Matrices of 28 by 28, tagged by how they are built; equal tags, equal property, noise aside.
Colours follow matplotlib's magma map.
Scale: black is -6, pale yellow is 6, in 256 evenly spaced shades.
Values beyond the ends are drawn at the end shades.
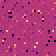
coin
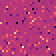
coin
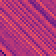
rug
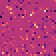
coin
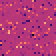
coin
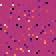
coin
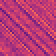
rug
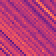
rug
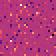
coin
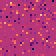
coin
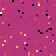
coin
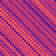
rug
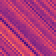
rug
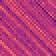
rug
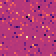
coin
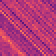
rug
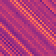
rug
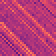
rug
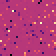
coin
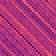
rug
